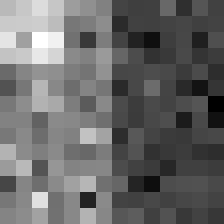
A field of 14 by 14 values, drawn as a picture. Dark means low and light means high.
Ninth with the highest average: top left. Odd patch: higher, in the top left. Calmest part: bottom right. Seam: vertical, 50% of the way across, the left part higher.
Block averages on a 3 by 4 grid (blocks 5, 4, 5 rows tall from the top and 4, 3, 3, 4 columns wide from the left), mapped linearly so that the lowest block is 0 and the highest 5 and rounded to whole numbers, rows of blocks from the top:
5300 / 3310 / 3300
